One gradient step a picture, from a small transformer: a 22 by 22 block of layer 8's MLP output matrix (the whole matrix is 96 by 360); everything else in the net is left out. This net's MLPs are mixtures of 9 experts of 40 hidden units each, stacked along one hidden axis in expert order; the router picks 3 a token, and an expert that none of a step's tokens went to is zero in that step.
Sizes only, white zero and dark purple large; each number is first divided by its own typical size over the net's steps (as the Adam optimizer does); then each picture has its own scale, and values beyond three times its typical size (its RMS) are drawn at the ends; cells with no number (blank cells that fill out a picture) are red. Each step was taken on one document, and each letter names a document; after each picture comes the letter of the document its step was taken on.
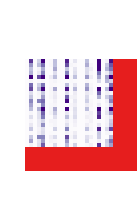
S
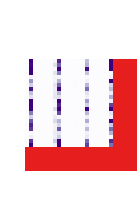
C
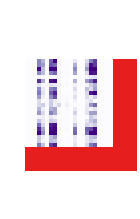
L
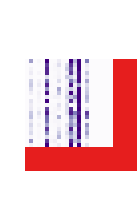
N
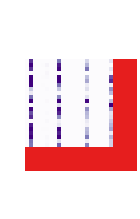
C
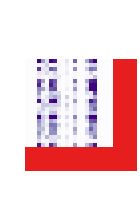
L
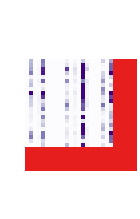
S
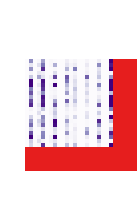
S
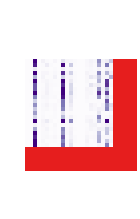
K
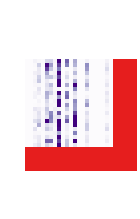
N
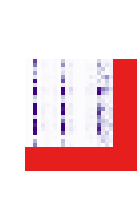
K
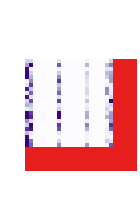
C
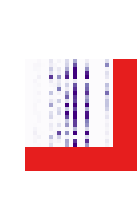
N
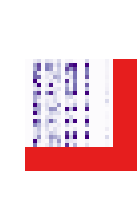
N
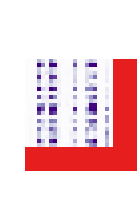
L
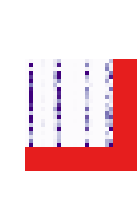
C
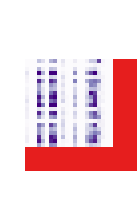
L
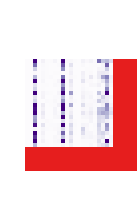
K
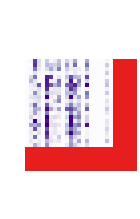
N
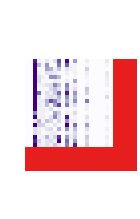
N
